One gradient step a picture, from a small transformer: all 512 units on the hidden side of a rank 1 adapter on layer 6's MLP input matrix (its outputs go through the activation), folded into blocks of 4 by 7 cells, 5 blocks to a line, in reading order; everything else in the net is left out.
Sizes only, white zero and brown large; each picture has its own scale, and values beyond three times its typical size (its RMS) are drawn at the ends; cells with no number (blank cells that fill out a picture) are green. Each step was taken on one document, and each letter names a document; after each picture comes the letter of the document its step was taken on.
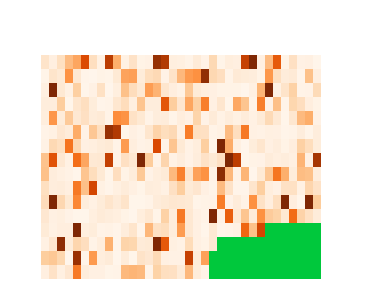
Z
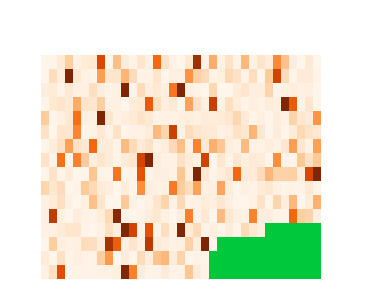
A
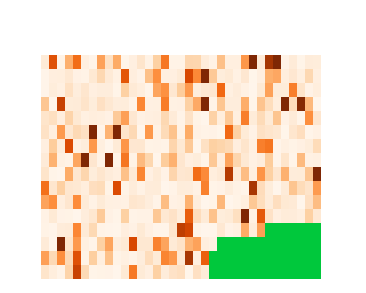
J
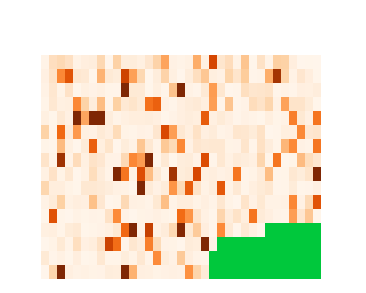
A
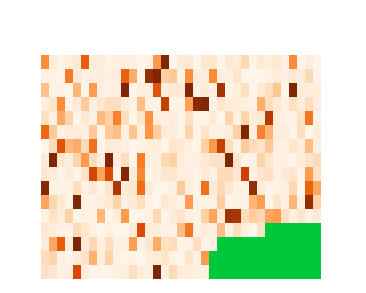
J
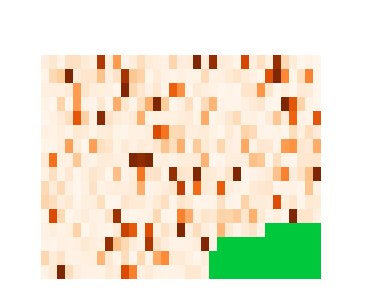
A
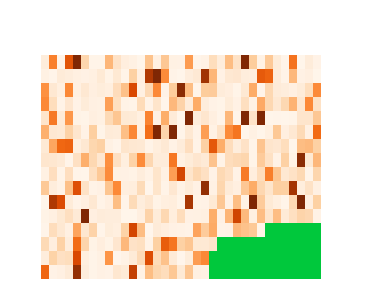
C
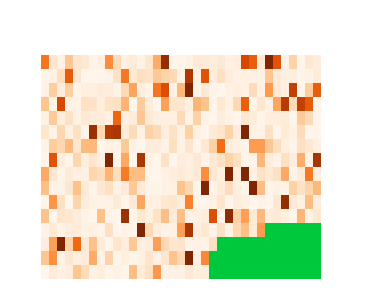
Z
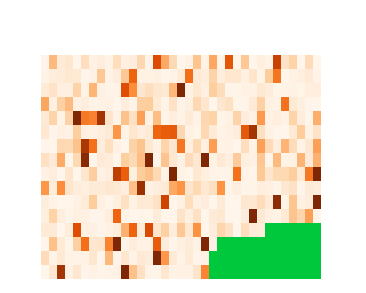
A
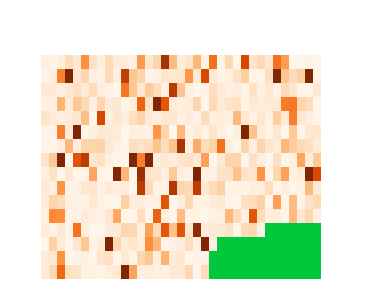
A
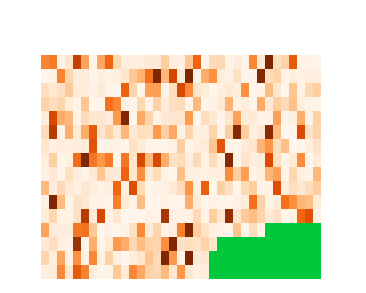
C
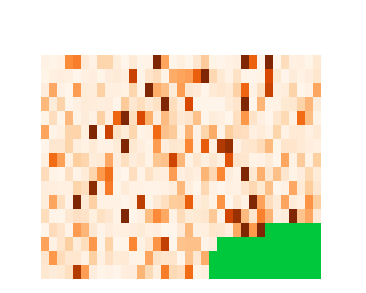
Z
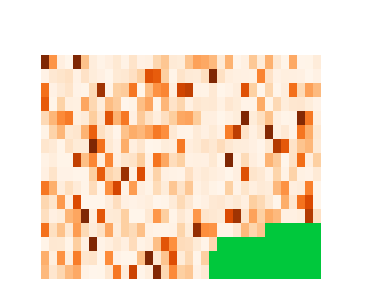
C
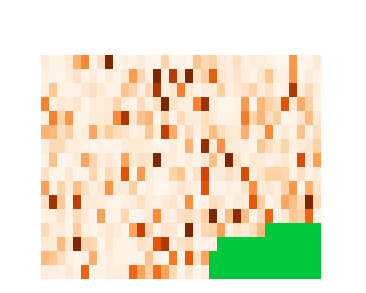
J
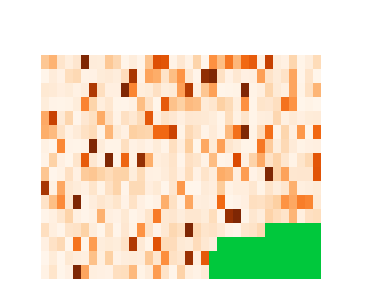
J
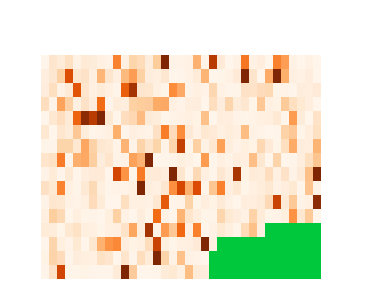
A
